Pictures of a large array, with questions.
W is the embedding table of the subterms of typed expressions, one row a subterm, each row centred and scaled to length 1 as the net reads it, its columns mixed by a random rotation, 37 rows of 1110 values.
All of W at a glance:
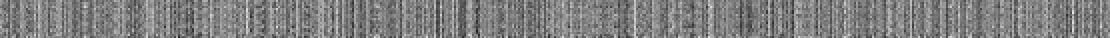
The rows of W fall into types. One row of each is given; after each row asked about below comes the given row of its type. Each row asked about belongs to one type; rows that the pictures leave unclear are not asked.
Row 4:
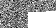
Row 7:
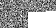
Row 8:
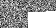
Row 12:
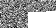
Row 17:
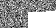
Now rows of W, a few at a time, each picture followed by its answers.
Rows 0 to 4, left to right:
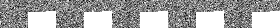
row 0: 8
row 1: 4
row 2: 4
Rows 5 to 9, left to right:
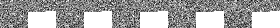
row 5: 7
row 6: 7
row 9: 4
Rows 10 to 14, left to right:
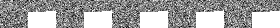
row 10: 4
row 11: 17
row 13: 17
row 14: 8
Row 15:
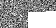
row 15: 7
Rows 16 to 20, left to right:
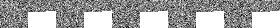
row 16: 8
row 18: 12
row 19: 8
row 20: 12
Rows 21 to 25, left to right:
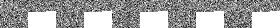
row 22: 17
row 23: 4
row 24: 7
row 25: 4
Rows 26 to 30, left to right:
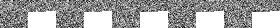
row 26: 4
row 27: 4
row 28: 17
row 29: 12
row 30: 8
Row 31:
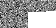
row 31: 12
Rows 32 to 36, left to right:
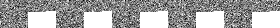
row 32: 8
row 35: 8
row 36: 7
